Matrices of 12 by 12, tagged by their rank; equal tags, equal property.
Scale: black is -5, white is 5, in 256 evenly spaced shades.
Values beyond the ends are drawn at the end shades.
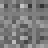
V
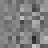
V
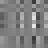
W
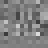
V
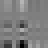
W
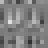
V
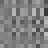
V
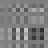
W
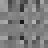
V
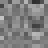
V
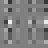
W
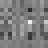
V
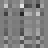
W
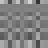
W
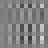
W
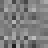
V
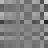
W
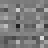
V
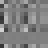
W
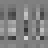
W
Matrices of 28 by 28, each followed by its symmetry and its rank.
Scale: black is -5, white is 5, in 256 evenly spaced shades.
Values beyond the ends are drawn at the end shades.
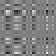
neither, rank one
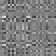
neither, rank three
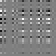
neither, rank one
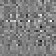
neither, rank five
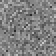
symmetric, full rank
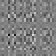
neither, rank two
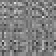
neither, rank three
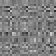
neither, rank three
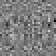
neither, rank five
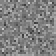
symmetric, full rank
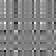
neither, rank one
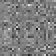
neither, rank five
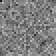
symmetric, full rank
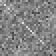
symmetric, full rank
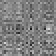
neither, rank three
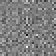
neither, rank five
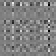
neither, rank two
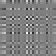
neither, rank one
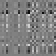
neither, rank two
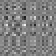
neither, rank two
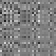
neither, rank two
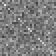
symmetric, full rank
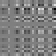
neither, rank one
